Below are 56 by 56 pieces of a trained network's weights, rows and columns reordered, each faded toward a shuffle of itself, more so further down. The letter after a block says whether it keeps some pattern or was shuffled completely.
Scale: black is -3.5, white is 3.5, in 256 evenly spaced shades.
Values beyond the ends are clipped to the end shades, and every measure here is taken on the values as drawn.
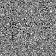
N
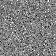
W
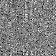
N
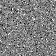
W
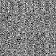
N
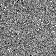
W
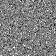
W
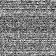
N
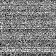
N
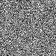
W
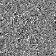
N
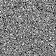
W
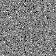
N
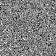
W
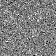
W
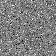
W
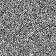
W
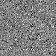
N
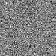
N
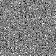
N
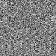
N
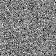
W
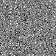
N
